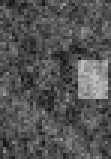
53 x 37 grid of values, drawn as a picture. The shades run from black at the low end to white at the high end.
The middle right is the ninth with the highest average. In the middle right lies a patch that is higher than the rest. There are no regular stripes. Overall the values sit about 30% of the way up the scale. The field is mottled with small blotches.
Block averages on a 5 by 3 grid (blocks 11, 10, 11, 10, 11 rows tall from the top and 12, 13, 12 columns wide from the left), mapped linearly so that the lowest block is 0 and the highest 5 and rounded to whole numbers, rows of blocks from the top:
0 1 1 | 0 0 1 | 0 0 5 | 1 0 1 | 0 1 1
